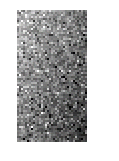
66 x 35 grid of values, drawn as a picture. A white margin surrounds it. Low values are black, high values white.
The halves do not mirror each other. Values rise toward the top left. The grain is fine, like static. The bottom right is the ninth with the lowest average. The top left is the ninth with the highest average.
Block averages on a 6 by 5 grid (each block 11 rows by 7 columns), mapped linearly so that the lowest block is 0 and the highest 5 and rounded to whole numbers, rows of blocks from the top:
55432
54332
44322
43321
32211
32210
